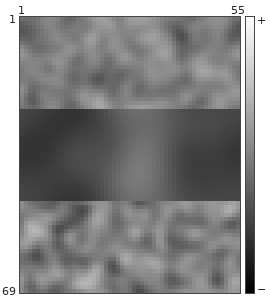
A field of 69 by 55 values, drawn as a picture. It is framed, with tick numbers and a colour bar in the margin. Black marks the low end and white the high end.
It is made of 3 by 1 panels. Panel 1,1: middling, blotchy. Panel 2,1: low, smooth. Panel 3,1: middling, blotchy.
